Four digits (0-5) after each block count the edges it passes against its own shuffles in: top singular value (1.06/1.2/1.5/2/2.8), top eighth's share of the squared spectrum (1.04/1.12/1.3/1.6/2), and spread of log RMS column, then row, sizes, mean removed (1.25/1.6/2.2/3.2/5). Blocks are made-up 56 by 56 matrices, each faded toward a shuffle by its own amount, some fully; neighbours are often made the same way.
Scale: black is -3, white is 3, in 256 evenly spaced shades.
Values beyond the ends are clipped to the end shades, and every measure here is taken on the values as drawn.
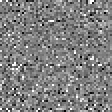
3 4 1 2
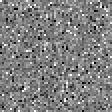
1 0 0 0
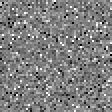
0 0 0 0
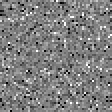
2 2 0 0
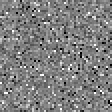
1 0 0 0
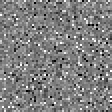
3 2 1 1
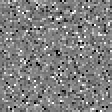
0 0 0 0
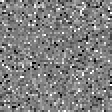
0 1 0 0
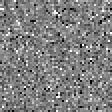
0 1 0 1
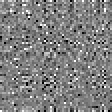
4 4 2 2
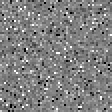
0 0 0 0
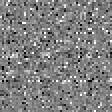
3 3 1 2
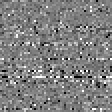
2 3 0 3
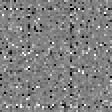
3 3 2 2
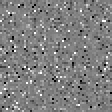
1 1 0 0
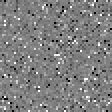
1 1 0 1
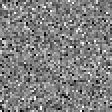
0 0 0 0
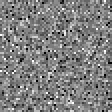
0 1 0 1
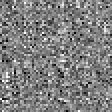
3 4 2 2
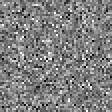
3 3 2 1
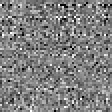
3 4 2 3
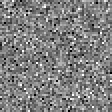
0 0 0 0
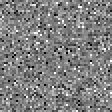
2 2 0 0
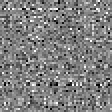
4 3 1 2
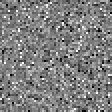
2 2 0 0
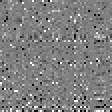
4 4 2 2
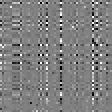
5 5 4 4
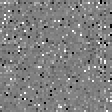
3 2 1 0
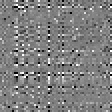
5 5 3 3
